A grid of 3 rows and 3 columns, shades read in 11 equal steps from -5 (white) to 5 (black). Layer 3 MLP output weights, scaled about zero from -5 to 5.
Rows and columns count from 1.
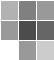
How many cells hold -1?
3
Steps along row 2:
up down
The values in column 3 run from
-3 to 1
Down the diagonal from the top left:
-2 2 -3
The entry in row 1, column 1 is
-2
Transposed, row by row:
-2 -1 -5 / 0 2 -1 / -1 1 -3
